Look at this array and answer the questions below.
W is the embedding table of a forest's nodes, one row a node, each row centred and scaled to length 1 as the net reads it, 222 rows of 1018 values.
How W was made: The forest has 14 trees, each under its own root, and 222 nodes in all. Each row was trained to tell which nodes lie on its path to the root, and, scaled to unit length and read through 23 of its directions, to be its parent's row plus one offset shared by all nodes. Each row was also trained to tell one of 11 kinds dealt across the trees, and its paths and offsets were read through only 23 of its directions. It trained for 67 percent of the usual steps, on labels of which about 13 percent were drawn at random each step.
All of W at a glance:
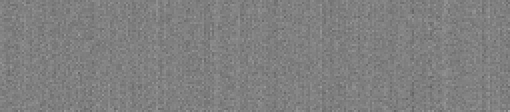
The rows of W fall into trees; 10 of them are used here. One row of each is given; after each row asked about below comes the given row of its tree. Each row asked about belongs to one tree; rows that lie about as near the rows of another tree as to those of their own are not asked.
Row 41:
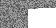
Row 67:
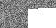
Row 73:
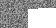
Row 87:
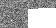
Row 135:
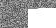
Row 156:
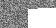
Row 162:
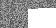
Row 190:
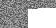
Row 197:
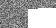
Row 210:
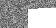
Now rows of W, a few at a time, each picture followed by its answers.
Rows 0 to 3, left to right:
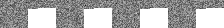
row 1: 87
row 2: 41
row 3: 190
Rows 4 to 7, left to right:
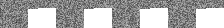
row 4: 87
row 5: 210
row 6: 87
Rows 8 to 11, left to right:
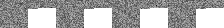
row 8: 67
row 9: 67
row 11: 41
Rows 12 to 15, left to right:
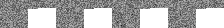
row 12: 135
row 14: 210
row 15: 73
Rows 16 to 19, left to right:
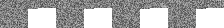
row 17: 67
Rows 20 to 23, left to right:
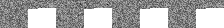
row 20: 87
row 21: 41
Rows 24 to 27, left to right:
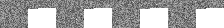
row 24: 67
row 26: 210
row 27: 87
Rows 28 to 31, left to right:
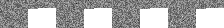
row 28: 87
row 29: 67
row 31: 210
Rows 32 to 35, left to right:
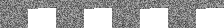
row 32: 197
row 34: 73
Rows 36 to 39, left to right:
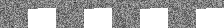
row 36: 190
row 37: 210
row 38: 73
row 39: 87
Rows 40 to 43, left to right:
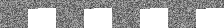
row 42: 87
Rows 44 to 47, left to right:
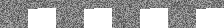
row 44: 156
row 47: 156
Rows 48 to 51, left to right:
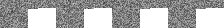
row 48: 190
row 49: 41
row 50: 67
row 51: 197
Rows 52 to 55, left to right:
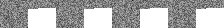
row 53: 73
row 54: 41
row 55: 87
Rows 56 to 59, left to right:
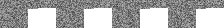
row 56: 135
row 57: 135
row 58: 87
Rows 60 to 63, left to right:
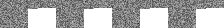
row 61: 190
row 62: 67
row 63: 87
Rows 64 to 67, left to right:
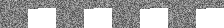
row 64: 190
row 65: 197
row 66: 67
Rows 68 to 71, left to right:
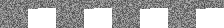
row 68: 67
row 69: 162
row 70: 67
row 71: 197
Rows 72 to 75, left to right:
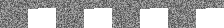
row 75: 41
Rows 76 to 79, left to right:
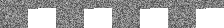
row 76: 41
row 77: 67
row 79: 135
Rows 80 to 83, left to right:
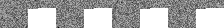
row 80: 135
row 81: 197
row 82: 210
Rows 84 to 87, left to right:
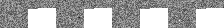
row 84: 190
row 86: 41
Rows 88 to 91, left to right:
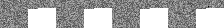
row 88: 156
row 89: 73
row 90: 156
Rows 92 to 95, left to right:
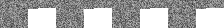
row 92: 73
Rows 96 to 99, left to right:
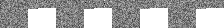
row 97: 73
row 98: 162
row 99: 87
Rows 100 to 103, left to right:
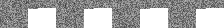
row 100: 210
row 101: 156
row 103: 156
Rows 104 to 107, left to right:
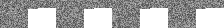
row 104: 73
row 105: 67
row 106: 197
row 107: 156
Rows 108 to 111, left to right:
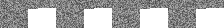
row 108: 190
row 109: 67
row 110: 135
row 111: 67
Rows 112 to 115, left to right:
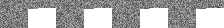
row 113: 41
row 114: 41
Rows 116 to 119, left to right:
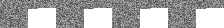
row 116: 210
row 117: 190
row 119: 87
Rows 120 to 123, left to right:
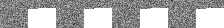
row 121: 87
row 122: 41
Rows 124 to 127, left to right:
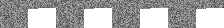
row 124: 67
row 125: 73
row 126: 210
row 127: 67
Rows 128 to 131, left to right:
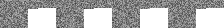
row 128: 67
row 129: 190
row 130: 41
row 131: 156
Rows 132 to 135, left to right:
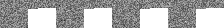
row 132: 67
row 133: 135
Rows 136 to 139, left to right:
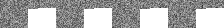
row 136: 41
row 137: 87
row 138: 41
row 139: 67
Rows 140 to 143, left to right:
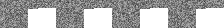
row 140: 87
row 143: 41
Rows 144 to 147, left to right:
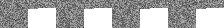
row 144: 87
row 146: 210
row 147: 210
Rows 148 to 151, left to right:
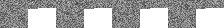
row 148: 41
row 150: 210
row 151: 41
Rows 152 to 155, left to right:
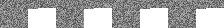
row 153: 87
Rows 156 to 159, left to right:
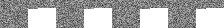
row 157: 135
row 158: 190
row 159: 67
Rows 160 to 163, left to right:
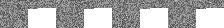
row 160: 41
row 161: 210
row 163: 190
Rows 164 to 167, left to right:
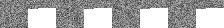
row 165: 87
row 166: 210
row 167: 41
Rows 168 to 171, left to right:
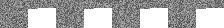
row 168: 197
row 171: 162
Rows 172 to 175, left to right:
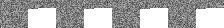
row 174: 67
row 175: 67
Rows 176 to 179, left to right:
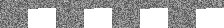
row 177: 41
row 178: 210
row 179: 87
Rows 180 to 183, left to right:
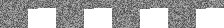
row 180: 73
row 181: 41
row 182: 190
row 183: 197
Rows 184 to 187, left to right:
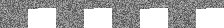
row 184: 41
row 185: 135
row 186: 190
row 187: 87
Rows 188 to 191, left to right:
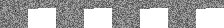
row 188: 41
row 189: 73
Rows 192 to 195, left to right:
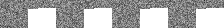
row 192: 73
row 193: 87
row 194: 156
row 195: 67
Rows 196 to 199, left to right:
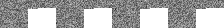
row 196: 87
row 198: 190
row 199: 156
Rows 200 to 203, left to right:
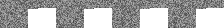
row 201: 67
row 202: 135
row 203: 41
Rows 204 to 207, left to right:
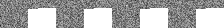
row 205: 197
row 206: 190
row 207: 41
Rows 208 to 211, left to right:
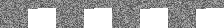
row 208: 67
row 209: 210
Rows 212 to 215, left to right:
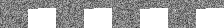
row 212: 87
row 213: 41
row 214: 87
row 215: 156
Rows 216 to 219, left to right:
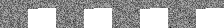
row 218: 67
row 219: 197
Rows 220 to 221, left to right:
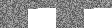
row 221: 135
